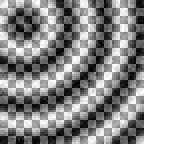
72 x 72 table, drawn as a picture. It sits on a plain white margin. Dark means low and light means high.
Neither half mirrors the other. Concentric rings centre on the top left. There is no overall slope. Overall the values sit about 50% of the way up the scale.
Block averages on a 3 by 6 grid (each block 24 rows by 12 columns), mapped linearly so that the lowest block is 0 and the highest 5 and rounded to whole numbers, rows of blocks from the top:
3 3 1 5 0 2
3 3 2 1 4 0
1 1 1 3 2 2
